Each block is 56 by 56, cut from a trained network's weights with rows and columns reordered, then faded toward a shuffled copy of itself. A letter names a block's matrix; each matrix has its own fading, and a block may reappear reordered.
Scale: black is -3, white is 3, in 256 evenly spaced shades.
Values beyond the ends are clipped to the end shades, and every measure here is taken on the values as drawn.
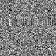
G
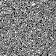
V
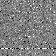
V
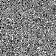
V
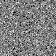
V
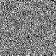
G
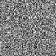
G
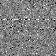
V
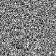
G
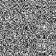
G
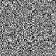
G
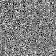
V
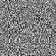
G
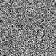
G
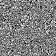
V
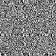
G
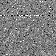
V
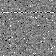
V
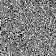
V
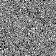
V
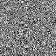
G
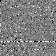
V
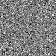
V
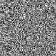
G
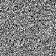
G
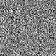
G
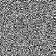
G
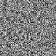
G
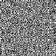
G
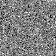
V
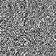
G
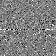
V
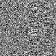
G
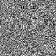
G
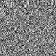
G
